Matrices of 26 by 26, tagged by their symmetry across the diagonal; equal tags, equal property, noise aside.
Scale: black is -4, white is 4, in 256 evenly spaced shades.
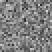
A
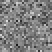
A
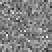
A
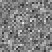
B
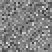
B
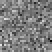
A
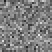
A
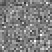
B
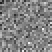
B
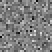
B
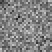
B
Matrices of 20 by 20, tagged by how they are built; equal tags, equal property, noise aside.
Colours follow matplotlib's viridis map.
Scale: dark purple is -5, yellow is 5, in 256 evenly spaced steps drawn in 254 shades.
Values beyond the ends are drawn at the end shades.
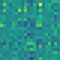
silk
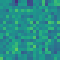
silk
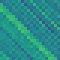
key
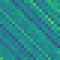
key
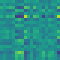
silk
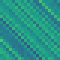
key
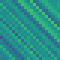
key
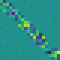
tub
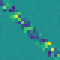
tub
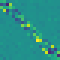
tub
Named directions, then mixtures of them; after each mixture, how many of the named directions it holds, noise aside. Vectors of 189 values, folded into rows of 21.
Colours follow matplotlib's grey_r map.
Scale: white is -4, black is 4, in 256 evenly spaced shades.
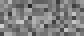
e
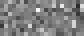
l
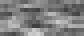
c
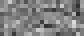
three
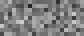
one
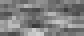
one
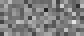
two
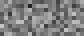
one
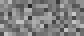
one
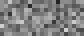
one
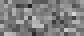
two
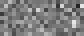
two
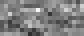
two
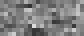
three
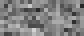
three
